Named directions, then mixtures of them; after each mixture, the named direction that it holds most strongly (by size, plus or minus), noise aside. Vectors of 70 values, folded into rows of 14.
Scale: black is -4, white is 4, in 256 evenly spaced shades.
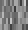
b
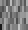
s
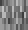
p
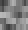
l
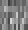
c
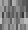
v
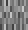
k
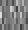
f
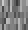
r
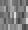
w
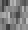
l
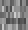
r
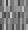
k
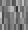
f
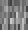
c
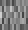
f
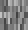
c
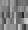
w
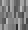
r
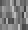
w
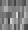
c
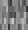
w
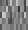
p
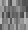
v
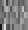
k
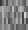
p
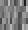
b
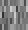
b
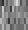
r
